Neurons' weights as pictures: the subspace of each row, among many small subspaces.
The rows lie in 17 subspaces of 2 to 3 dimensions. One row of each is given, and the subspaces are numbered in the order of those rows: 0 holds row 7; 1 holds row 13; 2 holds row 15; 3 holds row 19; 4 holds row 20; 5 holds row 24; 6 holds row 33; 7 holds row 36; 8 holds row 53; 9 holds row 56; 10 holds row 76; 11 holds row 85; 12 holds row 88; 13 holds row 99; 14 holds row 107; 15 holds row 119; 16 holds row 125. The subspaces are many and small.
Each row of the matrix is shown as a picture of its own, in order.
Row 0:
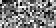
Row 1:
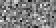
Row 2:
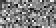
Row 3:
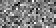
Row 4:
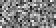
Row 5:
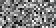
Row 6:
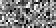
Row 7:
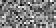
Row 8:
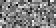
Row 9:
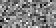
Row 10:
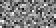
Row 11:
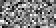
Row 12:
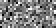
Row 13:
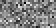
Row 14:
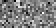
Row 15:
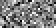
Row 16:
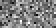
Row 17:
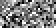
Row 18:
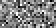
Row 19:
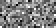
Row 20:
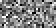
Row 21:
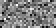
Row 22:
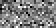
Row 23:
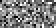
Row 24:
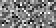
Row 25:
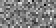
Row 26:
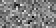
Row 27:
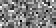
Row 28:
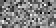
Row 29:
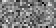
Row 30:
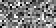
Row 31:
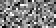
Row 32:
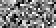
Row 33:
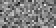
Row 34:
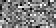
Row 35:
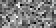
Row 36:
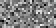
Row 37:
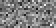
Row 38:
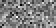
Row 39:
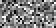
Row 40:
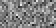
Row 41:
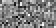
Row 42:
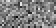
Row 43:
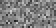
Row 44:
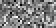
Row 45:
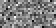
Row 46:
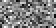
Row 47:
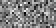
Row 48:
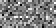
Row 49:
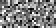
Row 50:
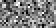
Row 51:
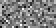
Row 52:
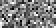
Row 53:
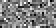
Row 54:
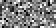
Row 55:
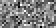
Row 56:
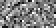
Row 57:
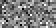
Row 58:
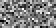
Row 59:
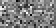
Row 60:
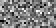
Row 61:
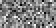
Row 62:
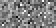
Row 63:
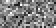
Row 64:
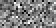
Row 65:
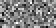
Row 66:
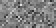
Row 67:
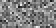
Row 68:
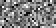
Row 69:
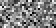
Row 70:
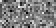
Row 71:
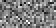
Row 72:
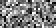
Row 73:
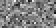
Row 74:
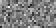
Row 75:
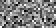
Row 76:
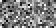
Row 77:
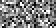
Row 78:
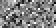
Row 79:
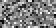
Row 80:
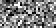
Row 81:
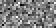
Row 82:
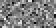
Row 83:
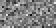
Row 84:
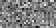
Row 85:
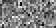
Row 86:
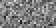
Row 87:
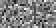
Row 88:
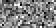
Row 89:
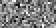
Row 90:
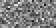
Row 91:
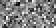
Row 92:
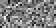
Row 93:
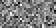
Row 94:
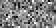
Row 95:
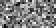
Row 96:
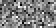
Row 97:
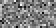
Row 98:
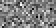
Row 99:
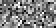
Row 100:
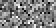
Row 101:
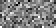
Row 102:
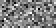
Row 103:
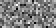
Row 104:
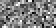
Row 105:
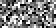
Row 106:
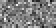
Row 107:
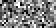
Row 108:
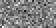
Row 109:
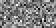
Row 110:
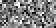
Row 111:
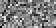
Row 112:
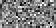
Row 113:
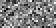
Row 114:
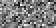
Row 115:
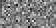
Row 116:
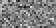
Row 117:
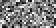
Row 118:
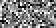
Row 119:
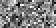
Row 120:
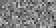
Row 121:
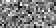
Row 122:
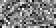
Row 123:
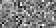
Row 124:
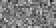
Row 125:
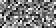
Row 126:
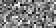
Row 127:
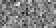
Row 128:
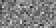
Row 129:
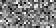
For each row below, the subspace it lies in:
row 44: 8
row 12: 16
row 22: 2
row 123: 12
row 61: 4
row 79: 9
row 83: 12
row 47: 1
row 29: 10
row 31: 5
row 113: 12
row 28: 5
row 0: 11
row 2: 1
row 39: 0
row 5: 16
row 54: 12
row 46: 10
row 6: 1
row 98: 6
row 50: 10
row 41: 11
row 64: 5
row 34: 8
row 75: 16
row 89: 14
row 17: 2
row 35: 15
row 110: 14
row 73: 9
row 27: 15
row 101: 16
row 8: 8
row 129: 1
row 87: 0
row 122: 9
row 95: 10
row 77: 6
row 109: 16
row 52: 15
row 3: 5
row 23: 4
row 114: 13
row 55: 13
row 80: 12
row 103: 7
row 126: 13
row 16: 15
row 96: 13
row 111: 0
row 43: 1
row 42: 11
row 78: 2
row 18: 8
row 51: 2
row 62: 5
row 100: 5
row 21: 8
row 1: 0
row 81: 13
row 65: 7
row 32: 2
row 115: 1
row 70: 14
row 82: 9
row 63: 12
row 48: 16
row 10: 7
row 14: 14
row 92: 3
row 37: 6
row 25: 6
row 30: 0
